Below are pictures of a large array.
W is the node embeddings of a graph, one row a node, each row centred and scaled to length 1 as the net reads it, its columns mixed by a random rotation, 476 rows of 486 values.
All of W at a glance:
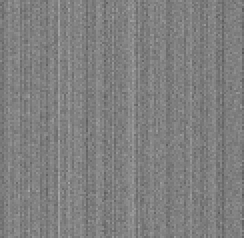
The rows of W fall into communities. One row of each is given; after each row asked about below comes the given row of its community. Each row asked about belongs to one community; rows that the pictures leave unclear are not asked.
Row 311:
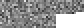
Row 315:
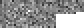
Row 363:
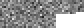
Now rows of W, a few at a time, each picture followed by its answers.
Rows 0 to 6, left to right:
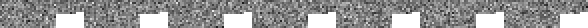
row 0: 363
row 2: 311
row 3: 363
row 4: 363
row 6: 363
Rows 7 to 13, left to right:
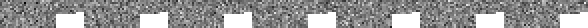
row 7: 315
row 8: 311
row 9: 363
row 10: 311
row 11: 311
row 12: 311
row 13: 311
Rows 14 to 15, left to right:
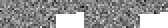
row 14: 363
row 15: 363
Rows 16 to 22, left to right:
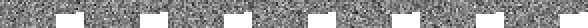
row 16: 311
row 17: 315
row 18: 315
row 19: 315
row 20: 315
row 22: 311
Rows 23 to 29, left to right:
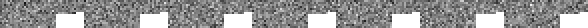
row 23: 315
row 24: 363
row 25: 363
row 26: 311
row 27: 363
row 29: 311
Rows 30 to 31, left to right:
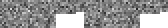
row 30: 315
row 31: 315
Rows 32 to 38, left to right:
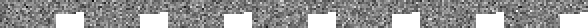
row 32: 315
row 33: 311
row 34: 311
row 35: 311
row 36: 363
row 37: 315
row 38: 311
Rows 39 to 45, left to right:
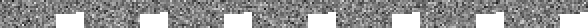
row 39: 311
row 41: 363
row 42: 363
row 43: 315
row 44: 311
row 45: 363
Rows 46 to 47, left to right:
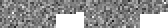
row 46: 363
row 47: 363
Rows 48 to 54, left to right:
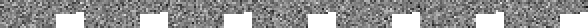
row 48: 311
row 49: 363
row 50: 315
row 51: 315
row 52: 363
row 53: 311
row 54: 363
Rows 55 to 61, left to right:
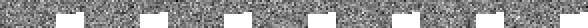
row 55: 363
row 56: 311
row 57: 311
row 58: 315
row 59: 315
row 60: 315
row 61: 363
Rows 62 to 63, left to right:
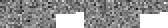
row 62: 311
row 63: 311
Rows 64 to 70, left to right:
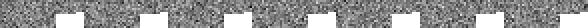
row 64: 315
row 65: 363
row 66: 363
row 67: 363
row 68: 311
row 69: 363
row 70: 363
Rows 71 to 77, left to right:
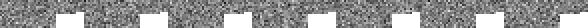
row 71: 363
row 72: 315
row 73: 363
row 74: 311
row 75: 315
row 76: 311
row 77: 363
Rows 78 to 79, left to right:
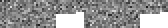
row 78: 311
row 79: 315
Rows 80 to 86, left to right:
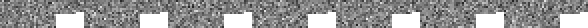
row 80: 311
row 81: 315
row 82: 311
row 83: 311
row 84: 311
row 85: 315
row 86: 311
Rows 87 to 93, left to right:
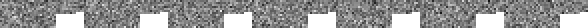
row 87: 363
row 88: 363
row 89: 315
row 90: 363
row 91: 363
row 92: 315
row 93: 363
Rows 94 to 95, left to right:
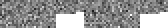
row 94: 311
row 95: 311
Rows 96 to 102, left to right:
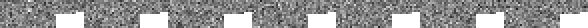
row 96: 311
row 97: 315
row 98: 363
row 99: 311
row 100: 363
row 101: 315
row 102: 363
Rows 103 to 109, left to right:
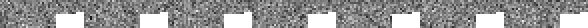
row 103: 315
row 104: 315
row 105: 315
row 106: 311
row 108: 363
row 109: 363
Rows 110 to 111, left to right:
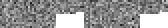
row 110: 363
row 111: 311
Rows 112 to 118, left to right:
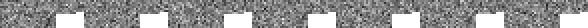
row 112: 315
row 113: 311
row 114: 363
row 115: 315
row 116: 315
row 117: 315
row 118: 315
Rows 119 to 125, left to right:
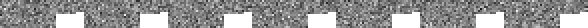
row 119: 363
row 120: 363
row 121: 363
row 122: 311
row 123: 311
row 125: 311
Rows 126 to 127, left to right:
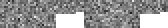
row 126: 311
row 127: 315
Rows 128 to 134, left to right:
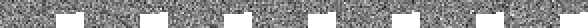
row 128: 311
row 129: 363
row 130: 363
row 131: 315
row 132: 311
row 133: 315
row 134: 363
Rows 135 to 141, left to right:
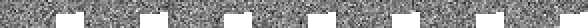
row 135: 315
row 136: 315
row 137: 315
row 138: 315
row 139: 311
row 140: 311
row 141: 363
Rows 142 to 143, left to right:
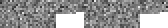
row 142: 315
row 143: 311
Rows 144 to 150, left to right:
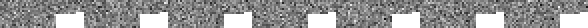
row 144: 311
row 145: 311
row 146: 315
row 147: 315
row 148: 363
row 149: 315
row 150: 311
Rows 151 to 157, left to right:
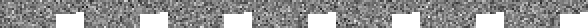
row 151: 363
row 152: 363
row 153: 311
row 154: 315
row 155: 363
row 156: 363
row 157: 315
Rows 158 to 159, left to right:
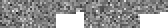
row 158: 315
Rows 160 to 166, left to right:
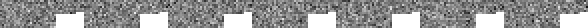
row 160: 363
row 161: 311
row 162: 363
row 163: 315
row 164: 311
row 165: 315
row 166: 311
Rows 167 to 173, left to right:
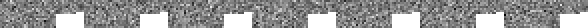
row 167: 315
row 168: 363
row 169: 363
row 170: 315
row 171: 311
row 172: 315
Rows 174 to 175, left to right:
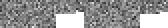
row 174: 311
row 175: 311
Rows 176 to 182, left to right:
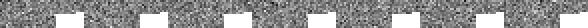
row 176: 311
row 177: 315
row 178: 311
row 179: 311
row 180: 363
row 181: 363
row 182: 315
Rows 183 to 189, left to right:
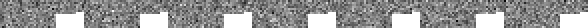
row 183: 311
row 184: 315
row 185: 311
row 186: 315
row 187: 315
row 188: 315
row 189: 363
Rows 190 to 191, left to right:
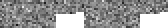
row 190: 363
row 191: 363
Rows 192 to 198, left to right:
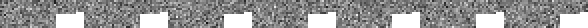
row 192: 363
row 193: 363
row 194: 363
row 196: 363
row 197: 315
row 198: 363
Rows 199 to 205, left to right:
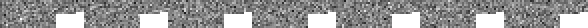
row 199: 315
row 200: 311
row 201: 315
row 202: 315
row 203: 311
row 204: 315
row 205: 363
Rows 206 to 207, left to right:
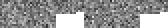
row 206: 363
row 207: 311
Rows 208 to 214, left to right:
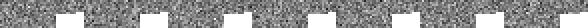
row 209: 363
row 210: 363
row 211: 315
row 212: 363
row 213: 311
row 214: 311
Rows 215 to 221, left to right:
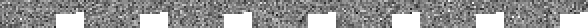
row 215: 315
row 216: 311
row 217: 311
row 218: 315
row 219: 315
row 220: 311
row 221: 363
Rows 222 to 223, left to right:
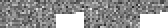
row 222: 311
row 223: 363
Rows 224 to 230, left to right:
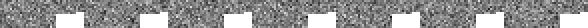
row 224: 363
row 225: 315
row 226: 363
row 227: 363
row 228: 363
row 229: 363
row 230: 315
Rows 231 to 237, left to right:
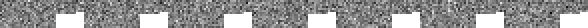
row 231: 311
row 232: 311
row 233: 311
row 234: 363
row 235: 363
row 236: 311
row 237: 315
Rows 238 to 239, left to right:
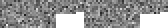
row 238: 315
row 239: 363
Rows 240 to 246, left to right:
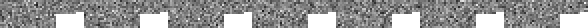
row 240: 311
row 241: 315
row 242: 363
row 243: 315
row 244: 315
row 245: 315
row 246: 311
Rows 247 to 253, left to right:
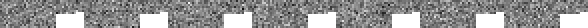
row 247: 311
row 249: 315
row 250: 363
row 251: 315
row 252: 315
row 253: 311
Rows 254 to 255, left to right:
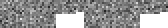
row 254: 315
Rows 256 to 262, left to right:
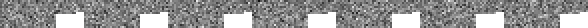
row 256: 315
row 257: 363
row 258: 311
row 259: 311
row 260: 315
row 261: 311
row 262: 311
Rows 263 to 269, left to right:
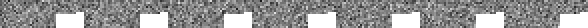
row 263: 315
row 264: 315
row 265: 315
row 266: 311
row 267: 311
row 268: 363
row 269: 363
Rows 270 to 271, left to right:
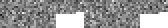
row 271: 311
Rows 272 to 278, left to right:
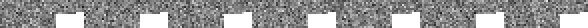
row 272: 315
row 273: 363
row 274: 311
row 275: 311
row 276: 311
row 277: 315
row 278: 311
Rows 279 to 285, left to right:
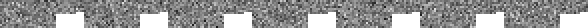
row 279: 363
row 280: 311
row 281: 311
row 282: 363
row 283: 363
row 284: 363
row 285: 363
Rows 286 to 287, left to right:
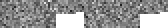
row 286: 315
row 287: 311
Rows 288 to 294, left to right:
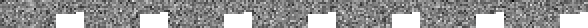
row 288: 315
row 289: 315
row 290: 363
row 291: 363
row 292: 315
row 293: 363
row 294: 311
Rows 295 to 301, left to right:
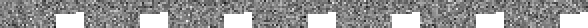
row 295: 311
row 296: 315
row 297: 363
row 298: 311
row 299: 311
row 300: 311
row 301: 315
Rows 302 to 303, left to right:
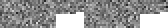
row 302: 363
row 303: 363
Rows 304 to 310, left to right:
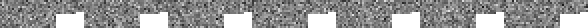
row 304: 363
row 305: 311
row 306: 311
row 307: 315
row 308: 311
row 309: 315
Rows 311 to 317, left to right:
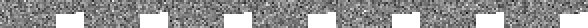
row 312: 311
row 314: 311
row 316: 315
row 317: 311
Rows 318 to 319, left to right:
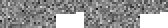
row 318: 363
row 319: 363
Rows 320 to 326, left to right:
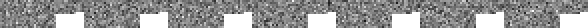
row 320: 311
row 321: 311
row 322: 363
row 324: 363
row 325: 315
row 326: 315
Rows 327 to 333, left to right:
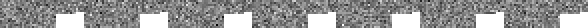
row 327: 363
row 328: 311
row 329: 363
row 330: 315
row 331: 315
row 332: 311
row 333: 315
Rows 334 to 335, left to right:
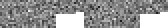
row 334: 311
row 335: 315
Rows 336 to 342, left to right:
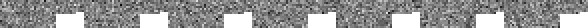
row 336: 363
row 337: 311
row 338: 311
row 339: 363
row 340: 315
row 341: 315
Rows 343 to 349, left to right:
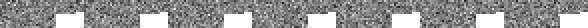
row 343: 311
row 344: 363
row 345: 363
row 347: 315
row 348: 363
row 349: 311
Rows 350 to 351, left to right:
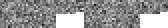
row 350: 363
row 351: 315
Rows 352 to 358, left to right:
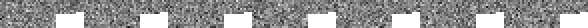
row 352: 311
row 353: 363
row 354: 363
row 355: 311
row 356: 363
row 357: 311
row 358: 315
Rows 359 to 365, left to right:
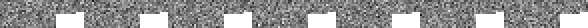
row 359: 311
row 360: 311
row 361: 311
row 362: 315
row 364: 311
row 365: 315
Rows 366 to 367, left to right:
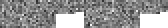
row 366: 315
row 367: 315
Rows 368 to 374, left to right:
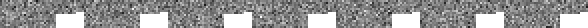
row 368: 315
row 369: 363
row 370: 311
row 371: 363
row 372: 315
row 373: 315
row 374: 363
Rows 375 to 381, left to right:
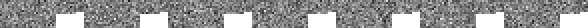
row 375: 363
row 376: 363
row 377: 315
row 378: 311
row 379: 315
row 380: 315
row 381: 363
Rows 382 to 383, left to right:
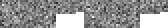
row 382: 363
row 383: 363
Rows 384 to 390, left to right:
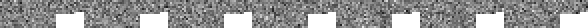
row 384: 311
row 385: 363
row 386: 315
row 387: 363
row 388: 315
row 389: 363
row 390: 315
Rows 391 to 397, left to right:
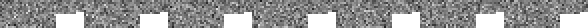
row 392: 363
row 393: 363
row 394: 311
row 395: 315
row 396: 311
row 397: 363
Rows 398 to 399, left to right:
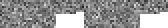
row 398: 363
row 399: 363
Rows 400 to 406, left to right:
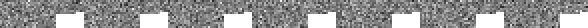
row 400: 311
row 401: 311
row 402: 363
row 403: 311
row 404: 315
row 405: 363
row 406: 311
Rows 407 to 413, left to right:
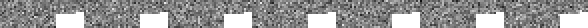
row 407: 311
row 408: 311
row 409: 363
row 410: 311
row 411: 315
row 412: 315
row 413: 311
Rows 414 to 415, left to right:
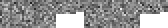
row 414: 363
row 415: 315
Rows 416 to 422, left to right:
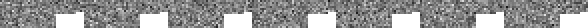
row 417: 315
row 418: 363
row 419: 315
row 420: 311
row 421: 315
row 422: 363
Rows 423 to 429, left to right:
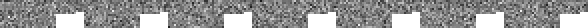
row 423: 311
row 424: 363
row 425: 315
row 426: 315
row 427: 315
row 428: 363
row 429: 315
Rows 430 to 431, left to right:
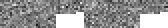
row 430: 311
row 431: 363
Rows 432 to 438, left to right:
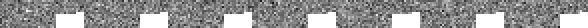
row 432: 315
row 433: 363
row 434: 363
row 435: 311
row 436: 363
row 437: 311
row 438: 311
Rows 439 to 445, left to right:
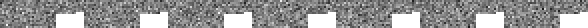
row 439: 315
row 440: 315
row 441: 363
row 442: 311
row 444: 315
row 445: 311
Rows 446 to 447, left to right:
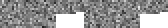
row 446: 363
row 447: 311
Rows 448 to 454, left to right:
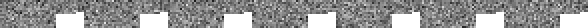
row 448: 315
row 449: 311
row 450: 363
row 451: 363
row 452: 315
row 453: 363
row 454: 363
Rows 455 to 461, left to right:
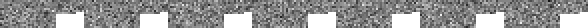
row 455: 315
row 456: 315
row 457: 363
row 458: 315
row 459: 311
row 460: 363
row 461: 363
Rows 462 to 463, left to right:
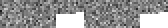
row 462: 363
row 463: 311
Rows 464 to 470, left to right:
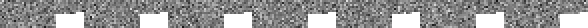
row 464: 311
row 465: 315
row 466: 311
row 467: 363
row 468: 363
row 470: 311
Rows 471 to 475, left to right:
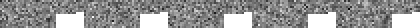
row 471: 315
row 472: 363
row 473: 315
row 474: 315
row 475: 315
